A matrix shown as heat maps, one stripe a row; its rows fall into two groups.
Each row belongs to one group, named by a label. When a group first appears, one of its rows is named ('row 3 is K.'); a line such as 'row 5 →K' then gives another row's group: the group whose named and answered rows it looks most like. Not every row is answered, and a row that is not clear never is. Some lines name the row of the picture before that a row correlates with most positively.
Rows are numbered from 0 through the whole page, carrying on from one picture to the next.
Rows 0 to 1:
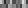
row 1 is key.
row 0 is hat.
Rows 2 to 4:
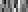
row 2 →hat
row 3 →hat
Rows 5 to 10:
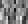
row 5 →hat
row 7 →hat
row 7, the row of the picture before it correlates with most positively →3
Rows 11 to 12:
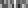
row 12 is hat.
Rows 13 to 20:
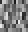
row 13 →hat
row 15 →hat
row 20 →key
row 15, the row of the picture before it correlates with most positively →12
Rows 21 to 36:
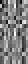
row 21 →key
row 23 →key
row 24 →key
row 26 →key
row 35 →key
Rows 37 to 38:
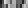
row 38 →key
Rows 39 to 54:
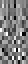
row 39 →hat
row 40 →hat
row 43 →hat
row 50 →key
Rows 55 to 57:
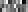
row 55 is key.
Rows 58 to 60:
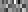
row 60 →key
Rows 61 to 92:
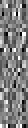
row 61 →hat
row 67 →key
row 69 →key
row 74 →hat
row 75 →hat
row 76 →key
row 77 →key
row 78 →hat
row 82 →hat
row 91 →hat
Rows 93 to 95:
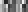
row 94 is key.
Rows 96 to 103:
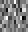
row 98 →key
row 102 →hat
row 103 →hat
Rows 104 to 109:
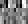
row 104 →key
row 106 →hat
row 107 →key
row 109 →hat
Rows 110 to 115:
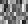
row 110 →key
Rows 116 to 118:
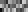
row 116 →key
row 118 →key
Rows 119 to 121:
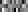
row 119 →hat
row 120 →key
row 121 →hat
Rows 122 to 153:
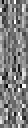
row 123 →key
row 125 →key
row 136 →hat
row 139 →hat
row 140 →key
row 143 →key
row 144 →hat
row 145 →hat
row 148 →key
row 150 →hat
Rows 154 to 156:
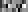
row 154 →hat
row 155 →key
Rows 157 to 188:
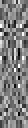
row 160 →key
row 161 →key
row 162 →hat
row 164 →key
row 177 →key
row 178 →hat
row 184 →key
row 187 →key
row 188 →key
